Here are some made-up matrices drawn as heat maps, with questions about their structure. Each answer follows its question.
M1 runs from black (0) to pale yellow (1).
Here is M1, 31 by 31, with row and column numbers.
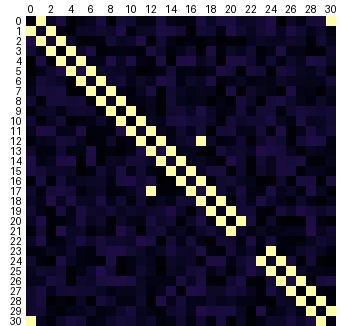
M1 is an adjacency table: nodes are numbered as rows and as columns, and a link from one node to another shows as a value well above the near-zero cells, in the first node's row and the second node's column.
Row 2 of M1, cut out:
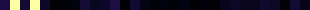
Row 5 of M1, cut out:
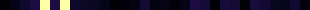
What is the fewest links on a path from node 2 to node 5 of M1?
3
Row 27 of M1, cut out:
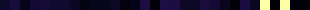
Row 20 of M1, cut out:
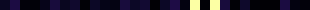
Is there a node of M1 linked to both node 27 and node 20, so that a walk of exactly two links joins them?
no
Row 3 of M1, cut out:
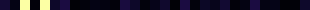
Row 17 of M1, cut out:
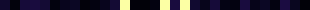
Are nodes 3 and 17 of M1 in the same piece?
yes
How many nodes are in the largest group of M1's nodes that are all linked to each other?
2
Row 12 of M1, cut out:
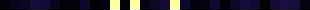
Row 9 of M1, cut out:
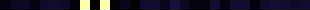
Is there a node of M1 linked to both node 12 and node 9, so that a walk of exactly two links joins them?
no
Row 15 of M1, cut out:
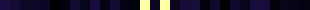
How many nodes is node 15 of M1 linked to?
2
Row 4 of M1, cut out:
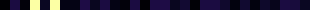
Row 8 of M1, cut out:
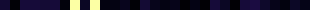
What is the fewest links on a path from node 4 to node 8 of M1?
4
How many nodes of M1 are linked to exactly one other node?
2
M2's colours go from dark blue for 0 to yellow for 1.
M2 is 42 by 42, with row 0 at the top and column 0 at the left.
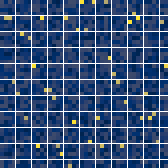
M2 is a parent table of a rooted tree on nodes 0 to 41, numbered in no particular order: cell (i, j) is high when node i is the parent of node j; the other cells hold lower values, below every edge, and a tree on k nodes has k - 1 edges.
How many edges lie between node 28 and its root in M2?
5
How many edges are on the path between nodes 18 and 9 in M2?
3
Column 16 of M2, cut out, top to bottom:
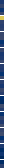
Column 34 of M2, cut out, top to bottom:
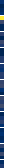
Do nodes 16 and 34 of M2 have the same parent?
yes
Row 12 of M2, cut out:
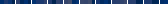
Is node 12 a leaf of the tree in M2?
yes
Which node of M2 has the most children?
4
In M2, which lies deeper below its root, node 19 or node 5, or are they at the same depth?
the same depth
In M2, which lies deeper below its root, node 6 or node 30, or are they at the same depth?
the same depth
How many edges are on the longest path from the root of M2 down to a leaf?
7
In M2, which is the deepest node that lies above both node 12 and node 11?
22
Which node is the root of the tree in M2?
0
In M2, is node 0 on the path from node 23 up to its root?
yes
